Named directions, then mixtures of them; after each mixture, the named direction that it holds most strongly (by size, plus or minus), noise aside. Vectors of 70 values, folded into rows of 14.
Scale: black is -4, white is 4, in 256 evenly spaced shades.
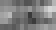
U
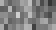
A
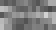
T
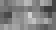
U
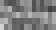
T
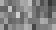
A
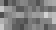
T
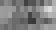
U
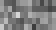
A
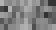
A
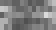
T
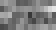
U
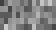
A
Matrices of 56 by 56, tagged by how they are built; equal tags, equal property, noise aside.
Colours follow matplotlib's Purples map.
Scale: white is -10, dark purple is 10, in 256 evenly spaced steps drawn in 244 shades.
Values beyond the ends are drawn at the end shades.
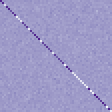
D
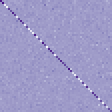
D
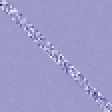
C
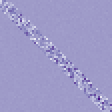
C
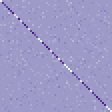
D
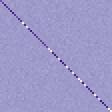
D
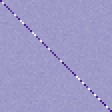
D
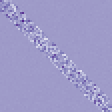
C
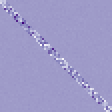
C
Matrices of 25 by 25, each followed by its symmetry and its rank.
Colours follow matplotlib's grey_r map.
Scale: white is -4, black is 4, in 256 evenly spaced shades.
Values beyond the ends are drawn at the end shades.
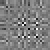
symmetric, rank three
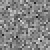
symmetric, full rank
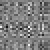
neither, rank three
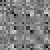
symmetric, rank three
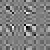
symmetric, rank three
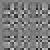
symmetric, rank two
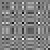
symmetric, rank two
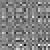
neither, rank three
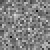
symmetric, full rank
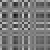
symmetric, rank one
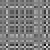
symmetric, rank one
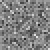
symmetric, full rank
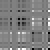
symmetric, rank one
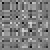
symmetric, rank two
